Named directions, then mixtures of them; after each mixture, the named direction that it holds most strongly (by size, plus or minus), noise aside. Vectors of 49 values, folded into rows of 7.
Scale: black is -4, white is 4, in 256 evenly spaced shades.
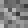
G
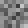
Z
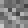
G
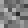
G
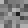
G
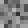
G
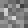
Z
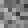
G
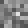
G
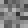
G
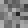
G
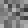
Z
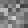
Z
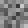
Z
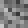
G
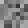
Z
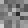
G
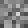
Z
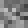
G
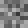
G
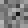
Z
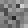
Z
